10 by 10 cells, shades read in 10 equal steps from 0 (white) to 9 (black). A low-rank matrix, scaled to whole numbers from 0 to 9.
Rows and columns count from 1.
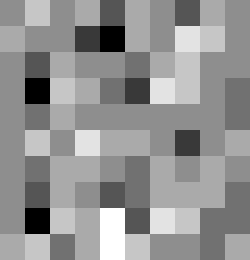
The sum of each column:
38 50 33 35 41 43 31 35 37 42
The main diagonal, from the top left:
4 4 3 3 4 3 3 3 5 3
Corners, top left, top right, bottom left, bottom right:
4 4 3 3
